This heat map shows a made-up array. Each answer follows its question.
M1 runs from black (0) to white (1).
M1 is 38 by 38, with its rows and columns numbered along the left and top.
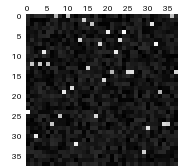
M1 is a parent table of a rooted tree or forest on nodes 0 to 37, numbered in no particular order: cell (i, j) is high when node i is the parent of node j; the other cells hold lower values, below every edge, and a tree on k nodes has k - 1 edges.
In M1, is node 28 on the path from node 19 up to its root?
yes
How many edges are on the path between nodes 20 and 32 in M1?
5
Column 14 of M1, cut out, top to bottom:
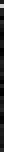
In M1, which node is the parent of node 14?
1
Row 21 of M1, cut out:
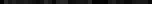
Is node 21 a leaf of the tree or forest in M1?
yes
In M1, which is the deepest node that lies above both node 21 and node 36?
0
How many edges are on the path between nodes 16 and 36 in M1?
6
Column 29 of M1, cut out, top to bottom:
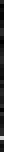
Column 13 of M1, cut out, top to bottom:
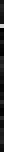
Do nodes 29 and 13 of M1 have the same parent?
no
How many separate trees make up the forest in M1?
2
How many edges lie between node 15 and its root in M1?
3
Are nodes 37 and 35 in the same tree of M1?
no
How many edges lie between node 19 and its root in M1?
4
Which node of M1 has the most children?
14
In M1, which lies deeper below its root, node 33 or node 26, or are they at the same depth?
node 26
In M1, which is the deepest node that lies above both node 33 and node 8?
19
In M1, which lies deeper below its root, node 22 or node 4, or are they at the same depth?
the same depth
